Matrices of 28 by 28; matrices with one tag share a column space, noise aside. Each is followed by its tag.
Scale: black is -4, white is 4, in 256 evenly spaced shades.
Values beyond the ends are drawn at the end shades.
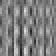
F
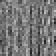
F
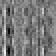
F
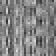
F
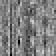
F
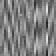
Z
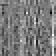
F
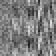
Z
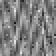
Z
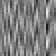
Z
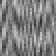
Z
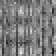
F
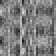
F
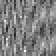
Z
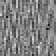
Z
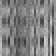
F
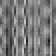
F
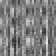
F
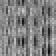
F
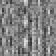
F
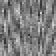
Z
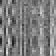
F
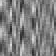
Z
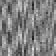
Z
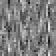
Z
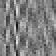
Z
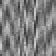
Z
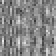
F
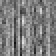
F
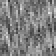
Z
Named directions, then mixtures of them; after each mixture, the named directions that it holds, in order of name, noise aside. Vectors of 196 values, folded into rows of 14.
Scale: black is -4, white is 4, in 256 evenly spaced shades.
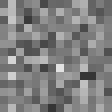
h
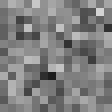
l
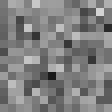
l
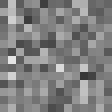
h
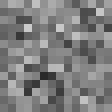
l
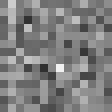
h, l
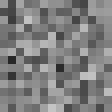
h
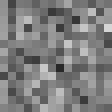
h, l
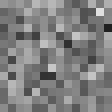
h, l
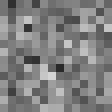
h, l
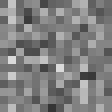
h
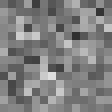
l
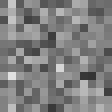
h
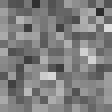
l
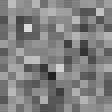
h, l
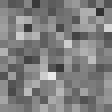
l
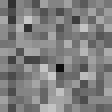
h, l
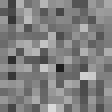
h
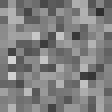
h, l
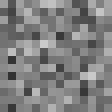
h, l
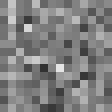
h, l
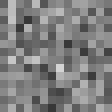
h, l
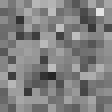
h, l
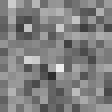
h, l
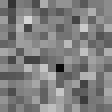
h, l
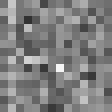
h, l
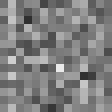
h
